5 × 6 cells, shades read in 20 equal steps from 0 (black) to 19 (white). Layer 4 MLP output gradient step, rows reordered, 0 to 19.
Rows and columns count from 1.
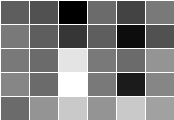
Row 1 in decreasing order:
9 8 7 6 5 0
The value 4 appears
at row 2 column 3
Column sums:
43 40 55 44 31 48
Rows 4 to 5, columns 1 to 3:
10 8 19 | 8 11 15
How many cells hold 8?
5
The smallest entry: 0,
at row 1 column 3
